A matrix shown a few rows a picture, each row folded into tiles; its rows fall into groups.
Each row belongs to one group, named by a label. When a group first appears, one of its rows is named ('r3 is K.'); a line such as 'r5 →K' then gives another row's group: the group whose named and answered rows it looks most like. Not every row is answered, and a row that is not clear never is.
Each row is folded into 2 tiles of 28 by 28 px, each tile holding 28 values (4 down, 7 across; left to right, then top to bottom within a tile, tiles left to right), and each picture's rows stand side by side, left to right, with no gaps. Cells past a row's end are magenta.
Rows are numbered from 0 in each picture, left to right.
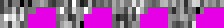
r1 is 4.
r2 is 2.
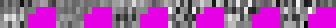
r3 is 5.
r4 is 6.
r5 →4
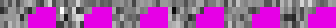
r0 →6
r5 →2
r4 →6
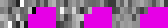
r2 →6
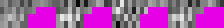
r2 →5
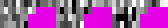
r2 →2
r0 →4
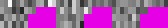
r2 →6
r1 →4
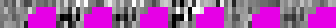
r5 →2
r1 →2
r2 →2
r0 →4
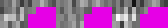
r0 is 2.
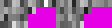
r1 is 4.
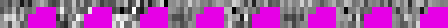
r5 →2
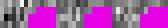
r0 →2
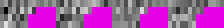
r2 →4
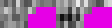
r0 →4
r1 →2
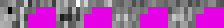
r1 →2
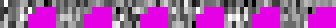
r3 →4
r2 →5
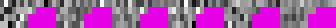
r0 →5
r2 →4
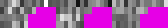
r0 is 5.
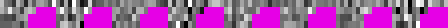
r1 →4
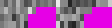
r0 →4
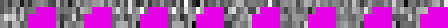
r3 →4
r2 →4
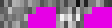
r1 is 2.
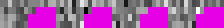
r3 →4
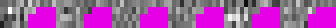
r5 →4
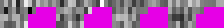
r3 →2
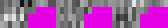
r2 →2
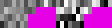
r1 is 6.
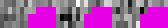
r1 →2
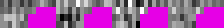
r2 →4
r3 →4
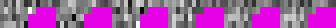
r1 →6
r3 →6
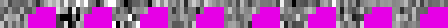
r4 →4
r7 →6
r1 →2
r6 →5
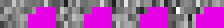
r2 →6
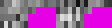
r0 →6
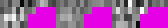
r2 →4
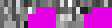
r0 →4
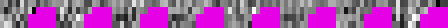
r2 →2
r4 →4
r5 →2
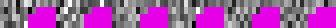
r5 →5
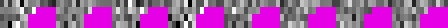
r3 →5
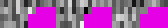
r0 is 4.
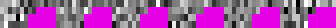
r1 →4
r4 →5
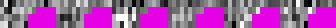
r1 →2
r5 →4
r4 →5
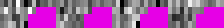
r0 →4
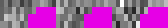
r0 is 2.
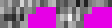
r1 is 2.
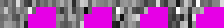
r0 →4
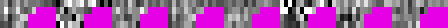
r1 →6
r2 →4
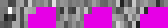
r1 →5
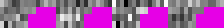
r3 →2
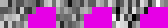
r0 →6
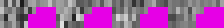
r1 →6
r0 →5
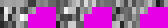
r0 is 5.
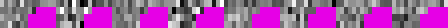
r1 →4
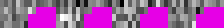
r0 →4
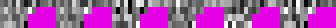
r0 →4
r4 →6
